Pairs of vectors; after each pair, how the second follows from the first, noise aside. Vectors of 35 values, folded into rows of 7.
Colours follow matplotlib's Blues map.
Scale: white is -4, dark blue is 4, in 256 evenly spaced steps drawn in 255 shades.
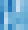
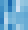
copied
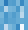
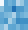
shuffled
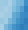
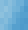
shrunk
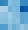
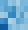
wrapped around
